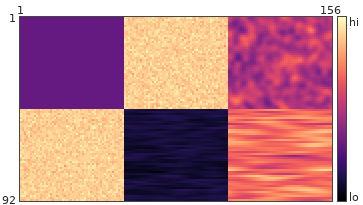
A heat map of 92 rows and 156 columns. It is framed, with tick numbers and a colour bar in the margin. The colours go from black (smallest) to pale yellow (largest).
It is made of 2 by 3 panels. Panel 1,1: low, flat. Panel 1,2: very high, fine-grained, faint in contrast. Panel 1,3: middling, blotchy. Panel 2,1: very high, fine-grained, faint in contrast. Panel 2,2: very low, streaked across, faint in contrast. Panel 2,3: high, streaked across.
